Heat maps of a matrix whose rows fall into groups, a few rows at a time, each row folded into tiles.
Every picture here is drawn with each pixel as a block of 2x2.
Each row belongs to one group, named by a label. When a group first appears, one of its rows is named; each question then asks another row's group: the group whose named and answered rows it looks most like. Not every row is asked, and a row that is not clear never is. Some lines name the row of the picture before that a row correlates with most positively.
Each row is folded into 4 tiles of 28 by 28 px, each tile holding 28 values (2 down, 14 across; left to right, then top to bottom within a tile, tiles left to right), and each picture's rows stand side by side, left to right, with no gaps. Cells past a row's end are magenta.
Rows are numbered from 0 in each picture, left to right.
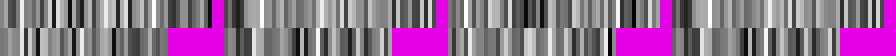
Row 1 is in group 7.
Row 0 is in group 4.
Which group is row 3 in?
7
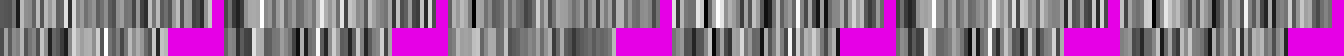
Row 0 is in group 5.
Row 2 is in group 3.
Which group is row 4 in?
7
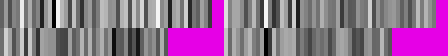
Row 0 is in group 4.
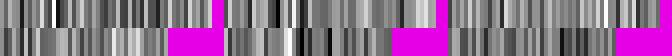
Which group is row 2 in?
4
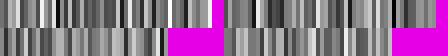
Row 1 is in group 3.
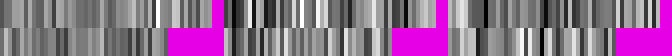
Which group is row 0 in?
4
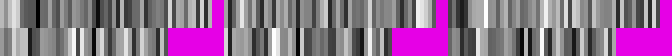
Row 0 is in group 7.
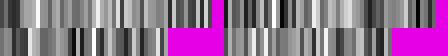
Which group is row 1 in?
5
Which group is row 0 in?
7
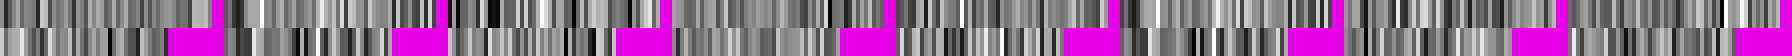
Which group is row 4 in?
5
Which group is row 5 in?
7
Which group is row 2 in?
3
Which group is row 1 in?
7
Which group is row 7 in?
4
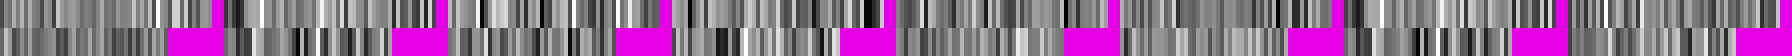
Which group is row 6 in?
7
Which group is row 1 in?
7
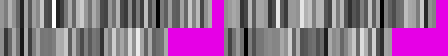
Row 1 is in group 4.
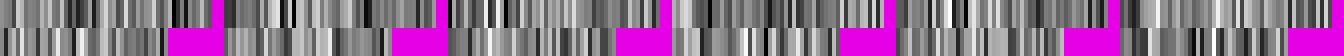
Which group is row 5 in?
7
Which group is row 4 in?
5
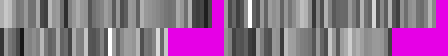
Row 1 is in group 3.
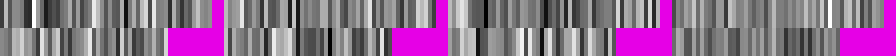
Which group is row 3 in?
4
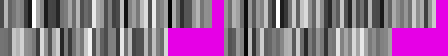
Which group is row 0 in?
3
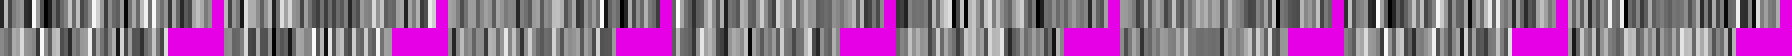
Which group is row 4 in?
5
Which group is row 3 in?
5
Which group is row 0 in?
3
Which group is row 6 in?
3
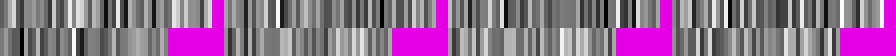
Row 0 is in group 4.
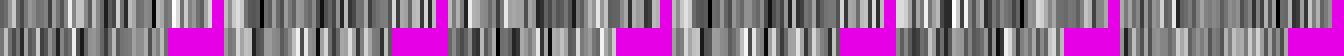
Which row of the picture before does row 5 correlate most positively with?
1
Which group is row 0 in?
4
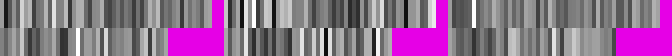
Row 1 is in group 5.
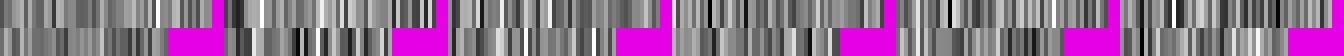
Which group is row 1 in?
7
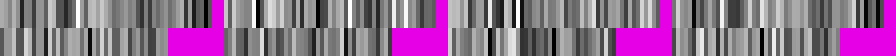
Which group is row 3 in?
5
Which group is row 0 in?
5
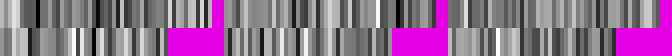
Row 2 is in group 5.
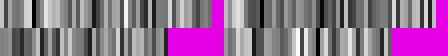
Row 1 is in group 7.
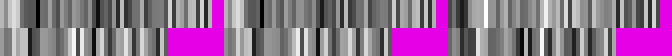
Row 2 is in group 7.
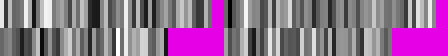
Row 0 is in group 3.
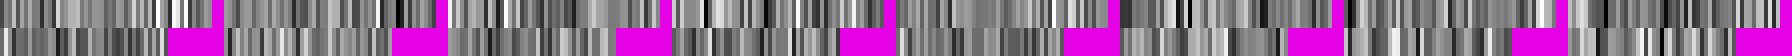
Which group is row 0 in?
4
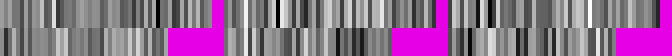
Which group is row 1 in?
4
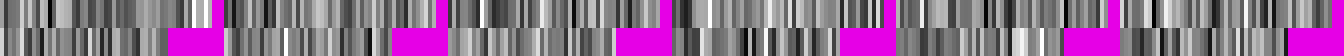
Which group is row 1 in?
3
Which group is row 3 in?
7
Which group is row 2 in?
3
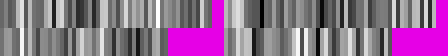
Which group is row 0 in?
4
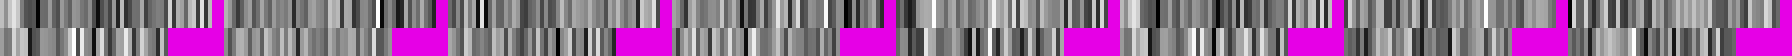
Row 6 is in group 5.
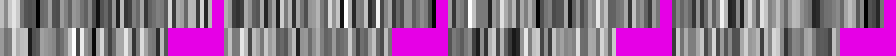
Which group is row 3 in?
5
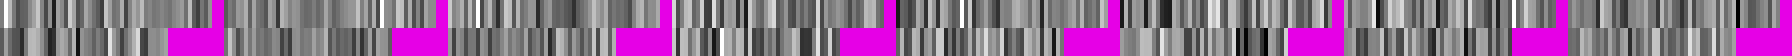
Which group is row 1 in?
4
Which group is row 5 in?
3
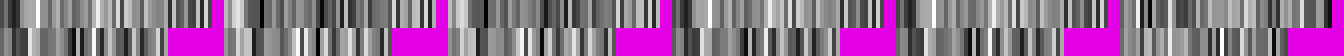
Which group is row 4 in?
7
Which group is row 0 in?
7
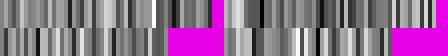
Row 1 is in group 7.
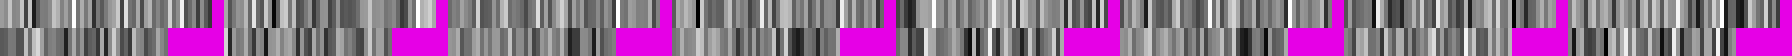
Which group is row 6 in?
3
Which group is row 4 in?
7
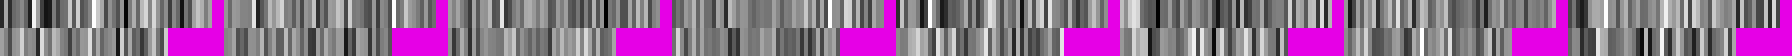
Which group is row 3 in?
4
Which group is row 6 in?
5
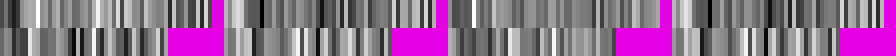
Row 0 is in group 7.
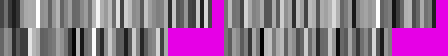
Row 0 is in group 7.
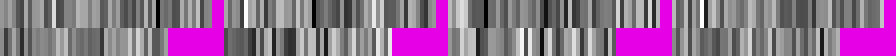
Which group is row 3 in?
5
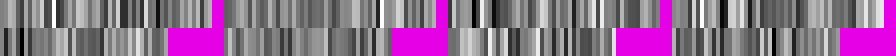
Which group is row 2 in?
3
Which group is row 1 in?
4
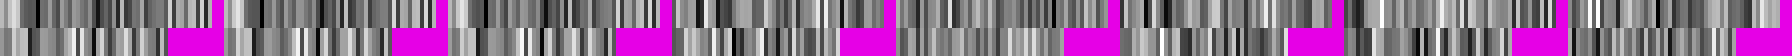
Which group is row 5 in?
3
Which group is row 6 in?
7
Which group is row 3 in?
3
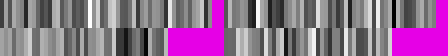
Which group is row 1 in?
3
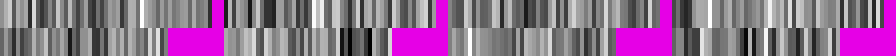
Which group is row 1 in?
3
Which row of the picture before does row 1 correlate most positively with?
0
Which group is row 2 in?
4
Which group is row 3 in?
7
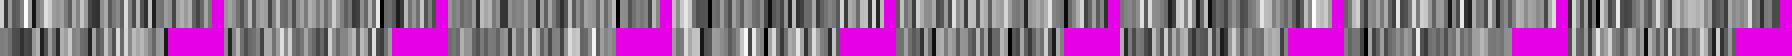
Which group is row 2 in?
3
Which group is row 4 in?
4
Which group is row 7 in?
5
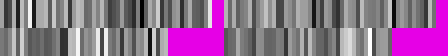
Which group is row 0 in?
5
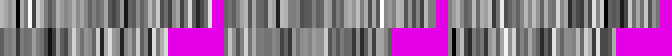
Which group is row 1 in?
4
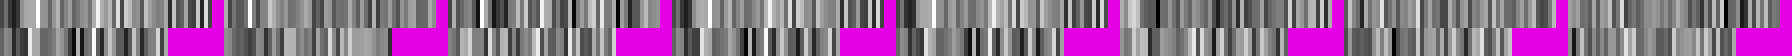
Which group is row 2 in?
3
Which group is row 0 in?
7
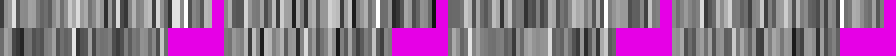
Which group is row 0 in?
4
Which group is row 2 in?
4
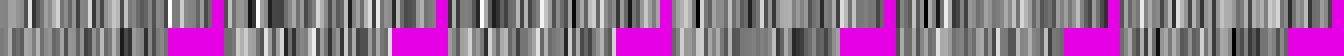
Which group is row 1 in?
3
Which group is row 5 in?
4
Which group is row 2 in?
3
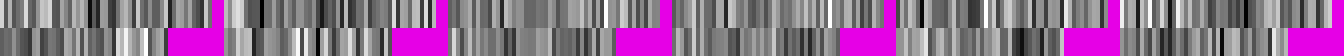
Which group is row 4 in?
3
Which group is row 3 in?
4
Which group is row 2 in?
4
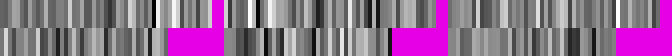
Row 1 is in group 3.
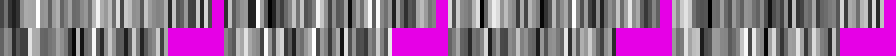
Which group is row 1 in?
3
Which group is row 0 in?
7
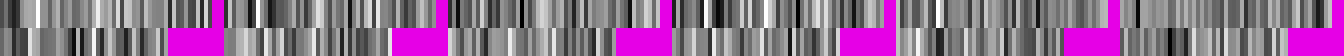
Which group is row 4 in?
5
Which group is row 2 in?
3
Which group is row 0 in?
7
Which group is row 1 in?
3
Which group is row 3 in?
3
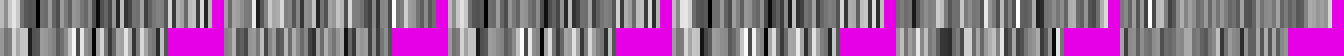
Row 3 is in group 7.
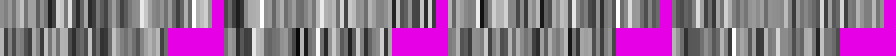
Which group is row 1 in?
7
